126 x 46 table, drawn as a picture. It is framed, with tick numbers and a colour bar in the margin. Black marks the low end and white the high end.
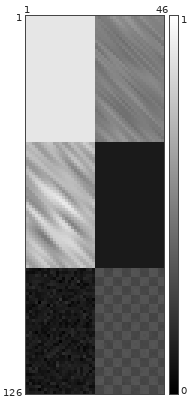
The table splits into 3 rows of 2 panels. Panel 1,1: very high, flat. Panel 1,2: middling, slanting down to the right, faint in contrast. Panel 2,1: high, slanting down to the right. Panel 2,2: very low, flat. Panel 3,1: very low, fine-grained, faint in contrast. Panel 3,2: low, checkered, faint in contrast.
